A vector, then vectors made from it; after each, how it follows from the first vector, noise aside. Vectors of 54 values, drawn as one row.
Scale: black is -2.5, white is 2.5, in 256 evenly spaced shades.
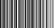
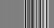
partly zeroed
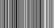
partly zeroed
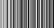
reversed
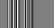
partly zeroed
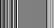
partly zeroed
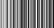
reversed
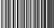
negated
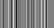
partly zeroed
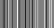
partly zeroed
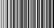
reversed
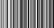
reversed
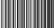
negated
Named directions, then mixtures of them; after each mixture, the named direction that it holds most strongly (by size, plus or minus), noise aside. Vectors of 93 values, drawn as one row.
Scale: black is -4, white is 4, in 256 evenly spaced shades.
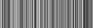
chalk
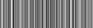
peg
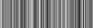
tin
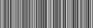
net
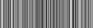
peg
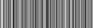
peg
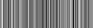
peg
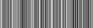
net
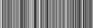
tin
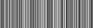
net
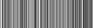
chalk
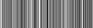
tin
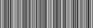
net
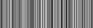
net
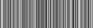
net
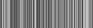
chalk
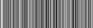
peg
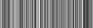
chalk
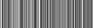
chalk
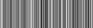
net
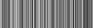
chalk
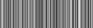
peg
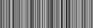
net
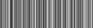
chalk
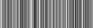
tin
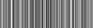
peg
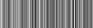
chalk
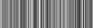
tin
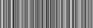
peg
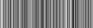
peg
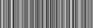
peg
